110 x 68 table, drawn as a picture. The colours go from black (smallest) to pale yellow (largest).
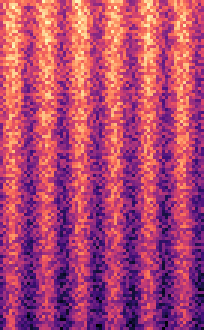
Slope: up to the top. Average level on the scale: 50%. Mirror symmetry: none. Stripes: upright, repeating 6 times.
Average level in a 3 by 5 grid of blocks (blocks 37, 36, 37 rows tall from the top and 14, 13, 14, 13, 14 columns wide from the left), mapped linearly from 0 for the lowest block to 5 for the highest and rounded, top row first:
5 5 5 4 4 | 3 3 3 2 2 | 1 1 1 0 0
